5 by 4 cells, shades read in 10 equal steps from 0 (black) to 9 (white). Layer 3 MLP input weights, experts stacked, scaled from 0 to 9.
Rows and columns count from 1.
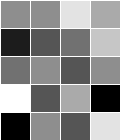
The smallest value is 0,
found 2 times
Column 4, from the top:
6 7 5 0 8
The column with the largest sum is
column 4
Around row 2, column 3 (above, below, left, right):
8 3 3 7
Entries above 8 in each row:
0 0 0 1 0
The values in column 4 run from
0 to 8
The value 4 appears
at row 2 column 3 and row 3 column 1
